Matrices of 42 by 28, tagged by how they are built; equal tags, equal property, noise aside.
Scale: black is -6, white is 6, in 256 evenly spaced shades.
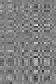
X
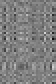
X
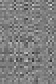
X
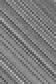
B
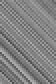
B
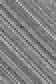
B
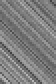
B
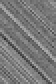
B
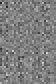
X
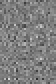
X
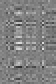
X
